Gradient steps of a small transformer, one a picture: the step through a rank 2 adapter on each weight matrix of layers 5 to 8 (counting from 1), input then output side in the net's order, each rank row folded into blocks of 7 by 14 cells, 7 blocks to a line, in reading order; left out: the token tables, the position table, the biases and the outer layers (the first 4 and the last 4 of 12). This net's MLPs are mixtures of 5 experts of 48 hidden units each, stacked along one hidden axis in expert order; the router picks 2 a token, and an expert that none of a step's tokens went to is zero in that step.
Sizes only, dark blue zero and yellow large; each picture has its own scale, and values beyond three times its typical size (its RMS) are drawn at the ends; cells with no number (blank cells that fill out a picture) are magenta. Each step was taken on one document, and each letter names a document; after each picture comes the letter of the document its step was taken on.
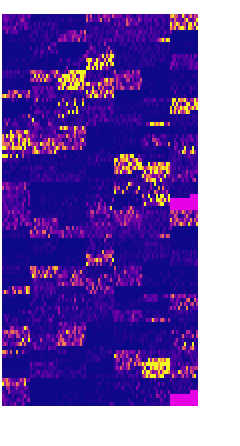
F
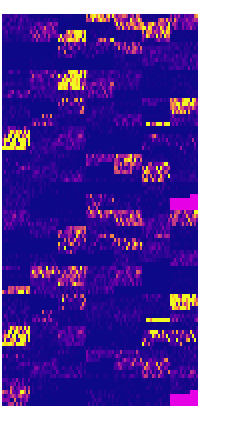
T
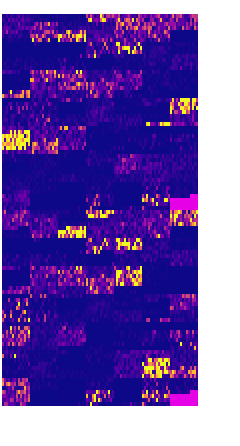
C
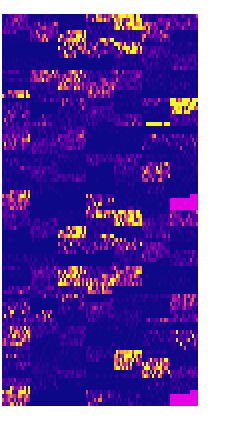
T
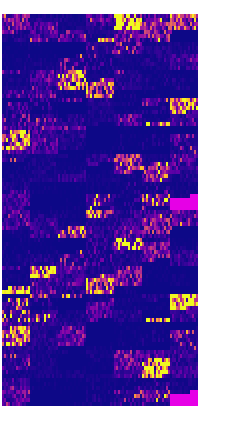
C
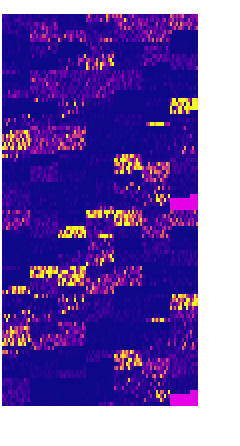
F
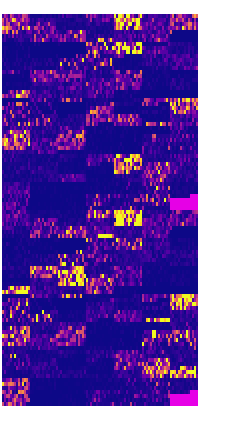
C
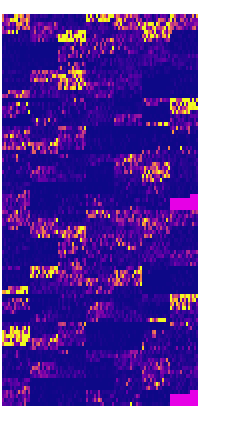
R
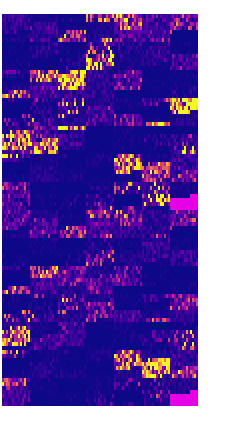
F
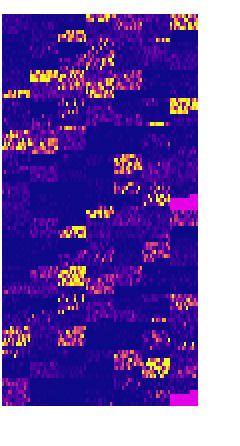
F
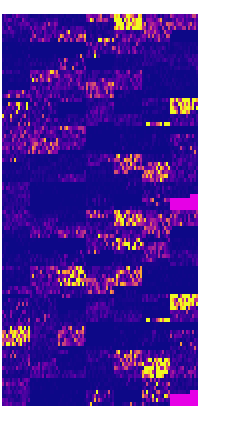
C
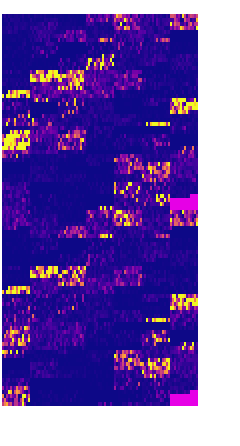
F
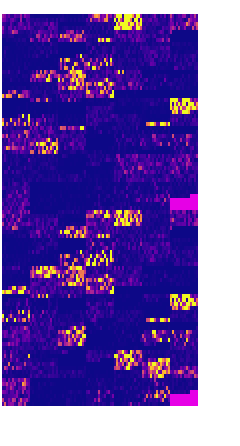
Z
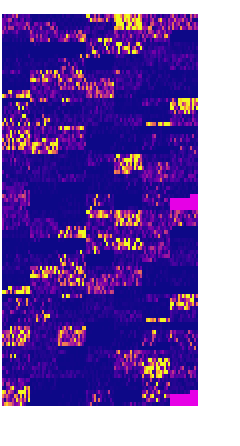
C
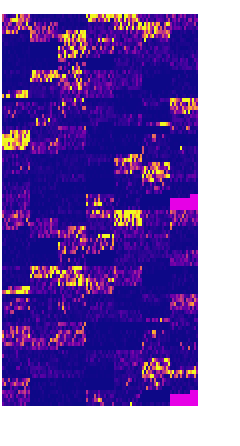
R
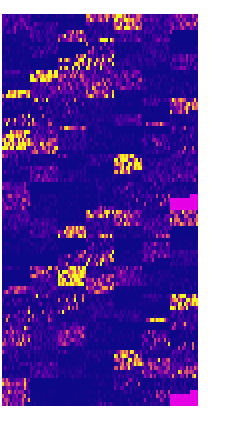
F
